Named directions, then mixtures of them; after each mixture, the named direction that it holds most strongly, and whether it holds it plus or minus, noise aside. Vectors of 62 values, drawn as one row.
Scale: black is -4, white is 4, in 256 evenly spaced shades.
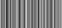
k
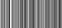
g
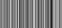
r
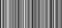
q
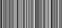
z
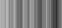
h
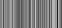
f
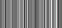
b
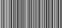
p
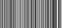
f, minus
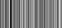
g, minus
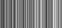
h, minus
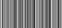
z, minus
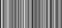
q, plus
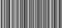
g, plus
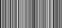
r, minus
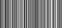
b, plus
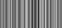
k, plus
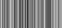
z, minus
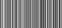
p, minus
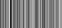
g, minus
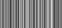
r, minus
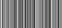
z, minus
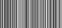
p, minus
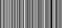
r, plus
